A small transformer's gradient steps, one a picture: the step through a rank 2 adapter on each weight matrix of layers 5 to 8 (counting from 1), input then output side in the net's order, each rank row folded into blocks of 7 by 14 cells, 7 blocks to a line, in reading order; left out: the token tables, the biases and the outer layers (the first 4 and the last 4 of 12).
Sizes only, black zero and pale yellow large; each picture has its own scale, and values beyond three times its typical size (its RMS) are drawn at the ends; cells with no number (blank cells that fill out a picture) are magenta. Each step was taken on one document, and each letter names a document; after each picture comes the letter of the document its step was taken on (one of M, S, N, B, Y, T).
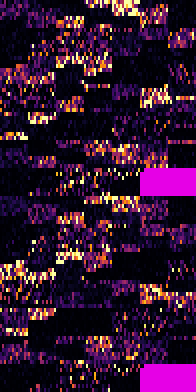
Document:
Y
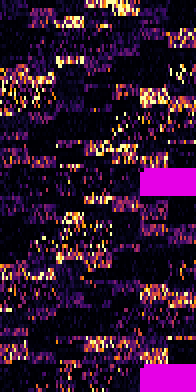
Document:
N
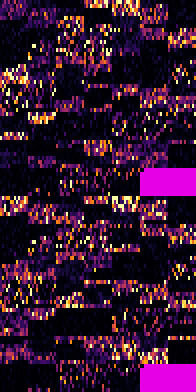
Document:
Y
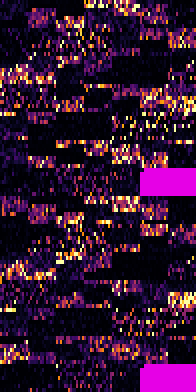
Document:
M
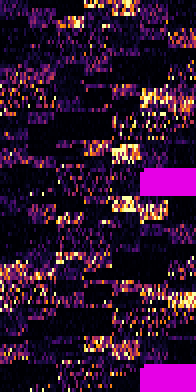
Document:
M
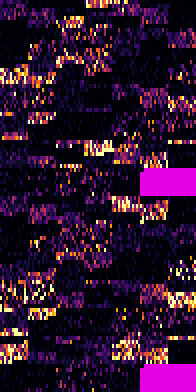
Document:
N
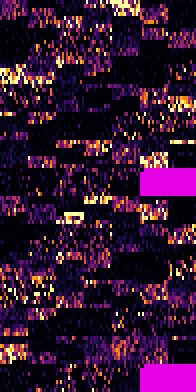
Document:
N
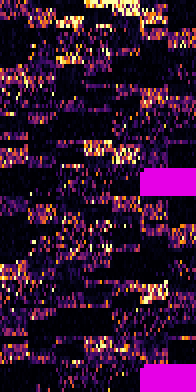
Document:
Y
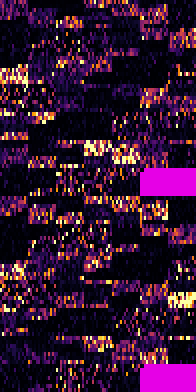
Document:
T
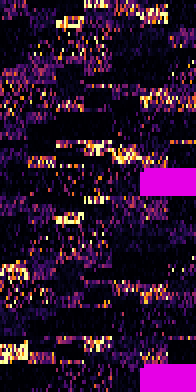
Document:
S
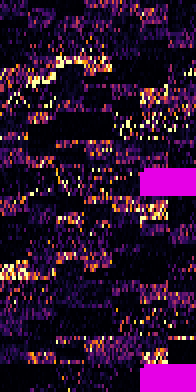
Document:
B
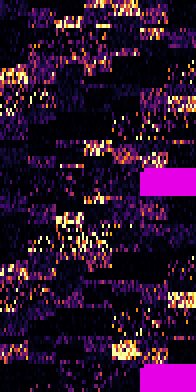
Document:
S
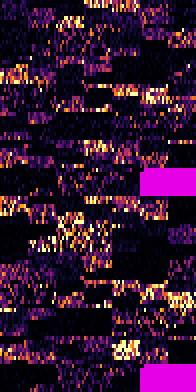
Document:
M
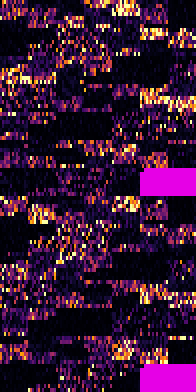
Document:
B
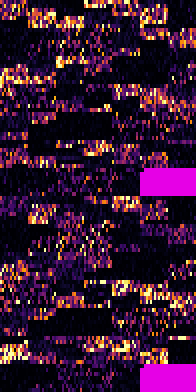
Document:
M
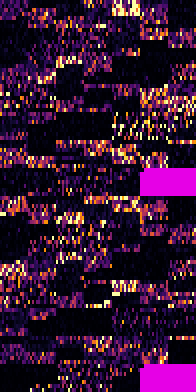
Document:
B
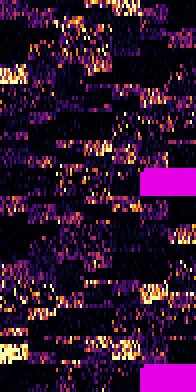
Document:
N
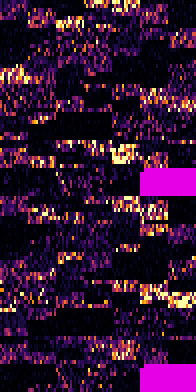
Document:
B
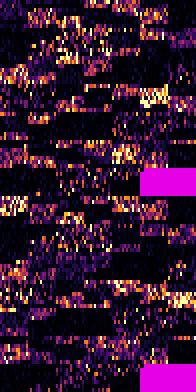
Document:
Y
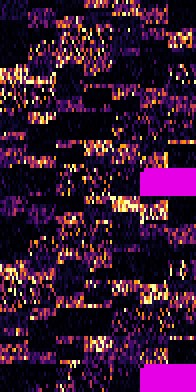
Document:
N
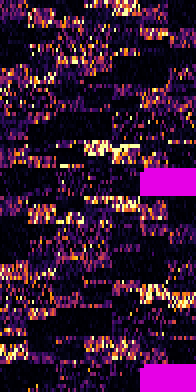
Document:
B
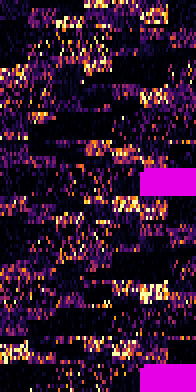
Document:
S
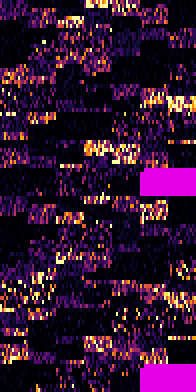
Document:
N
